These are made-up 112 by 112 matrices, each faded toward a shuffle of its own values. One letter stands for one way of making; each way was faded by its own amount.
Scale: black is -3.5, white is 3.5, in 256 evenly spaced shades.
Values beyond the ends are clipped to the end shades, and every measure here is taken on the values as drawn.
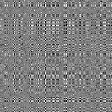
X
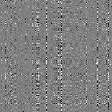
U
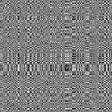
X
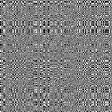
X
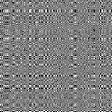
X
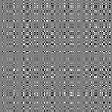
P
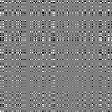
P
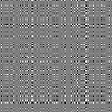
P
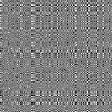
X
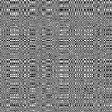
X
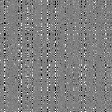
U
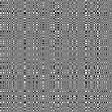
P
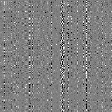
U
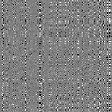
U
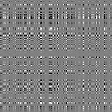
P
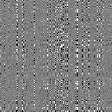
U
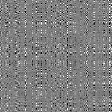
U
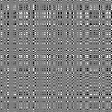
P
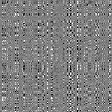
U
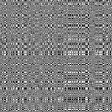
X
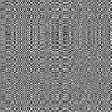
X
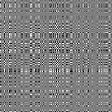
P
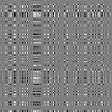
P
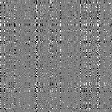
U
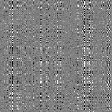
U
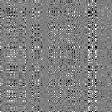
U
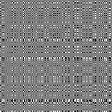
P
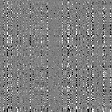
U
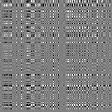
P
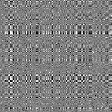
X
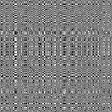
X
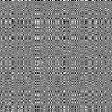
X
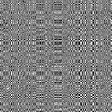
X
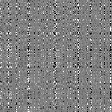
U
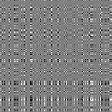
P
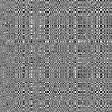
X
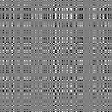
P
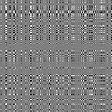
P
